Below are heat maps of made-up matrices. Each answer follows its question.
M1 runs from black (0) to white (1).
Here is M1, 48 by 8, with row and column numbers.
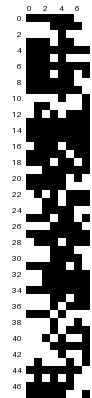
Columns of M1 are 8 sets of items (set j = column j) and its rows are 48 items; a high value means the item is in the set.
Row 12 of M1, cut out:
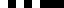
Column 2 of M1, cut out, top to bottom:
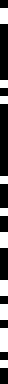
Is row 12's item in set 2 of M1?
yes
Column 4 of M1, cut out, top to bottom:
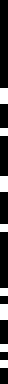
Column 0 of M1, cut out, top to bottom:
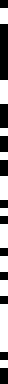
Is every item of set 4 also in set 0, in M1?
yes
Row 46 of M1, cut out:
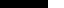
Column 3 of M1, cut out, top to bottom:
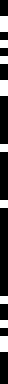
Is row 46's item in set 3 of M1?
no
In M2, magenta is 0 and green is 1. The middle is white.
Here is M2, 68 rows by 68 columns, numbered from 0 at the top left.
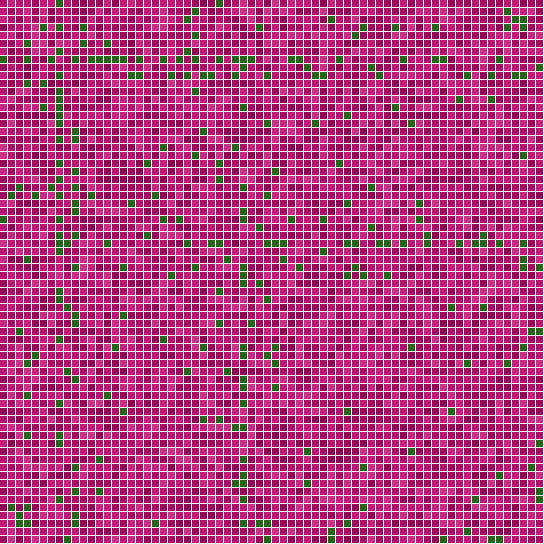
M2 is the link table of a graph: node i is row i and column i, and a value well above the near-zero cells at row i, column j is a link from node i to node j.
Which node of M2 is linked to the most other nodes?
node 7
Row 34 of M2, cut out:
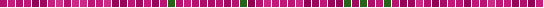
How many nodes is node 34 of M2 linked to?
5
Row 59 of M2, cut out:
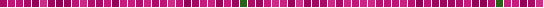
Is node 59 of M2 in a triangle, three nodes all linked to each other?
yes
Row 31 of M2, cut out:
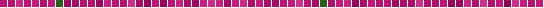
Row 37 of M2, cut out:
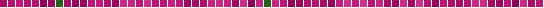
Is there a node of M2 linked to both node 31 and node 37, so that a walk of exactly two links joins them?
yes
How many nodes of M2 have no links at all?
0
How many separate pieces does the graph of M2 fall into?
1
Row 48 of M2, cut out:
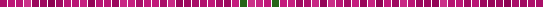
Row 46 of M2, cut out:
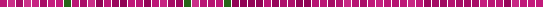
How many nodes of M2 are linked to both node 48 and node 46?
0
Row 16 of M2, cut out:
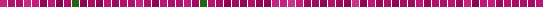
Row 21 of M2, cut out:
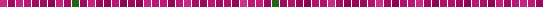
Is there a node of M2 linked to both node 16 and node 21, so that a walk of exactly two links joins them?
yes
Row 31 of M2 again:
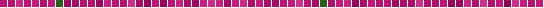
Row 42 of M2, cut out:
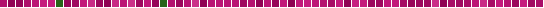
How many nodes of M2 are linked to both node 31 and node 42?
1
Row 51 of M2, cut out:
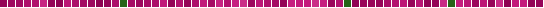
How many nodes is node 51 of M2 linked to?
3
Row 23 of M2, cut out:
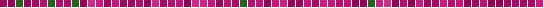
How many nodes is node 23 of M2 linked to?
5
